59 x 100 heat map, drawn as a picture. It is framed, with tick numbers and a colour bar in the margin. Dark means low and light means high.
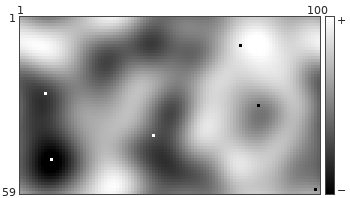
The halves do not mirror each other. The ninth with the highest average is the top right. Six lone cells stand out: three far higher and three far lower than their neighbours.
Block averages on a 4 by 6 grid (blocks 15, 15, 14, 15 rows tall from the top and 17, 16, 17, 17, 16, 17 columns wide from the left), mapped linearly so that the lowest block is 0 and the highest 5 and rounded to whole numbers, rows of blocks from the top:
531255 | 223344 | 032333 | 042243
